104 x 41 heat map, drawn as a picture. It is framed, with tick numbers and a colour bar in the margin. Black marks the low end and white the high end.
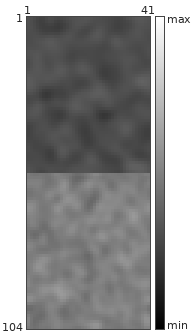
The table splits into 2 rows of 1 panel. Panel 1,1: low, blotchy, faint in contrast. Panel 2,1: middling, blotchy, faint in contrast.
